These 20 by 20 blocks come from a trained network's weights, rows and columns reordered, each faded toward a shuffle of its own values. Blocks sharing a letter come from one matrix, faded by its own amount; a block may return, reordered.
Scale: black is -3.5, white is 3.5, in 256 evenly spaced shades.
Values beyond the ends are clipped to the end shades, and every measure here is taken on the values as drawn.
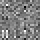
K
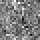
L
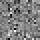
K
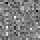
L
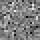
L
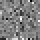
L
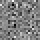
K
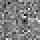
L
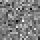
L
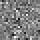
L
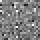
L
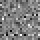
L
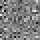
K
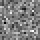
L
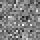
K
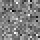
L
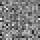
K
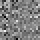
K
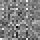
K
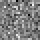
L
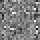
K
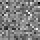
K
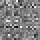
K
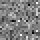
L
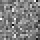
L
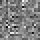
K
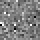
L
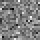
L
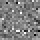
L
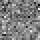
L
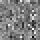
K
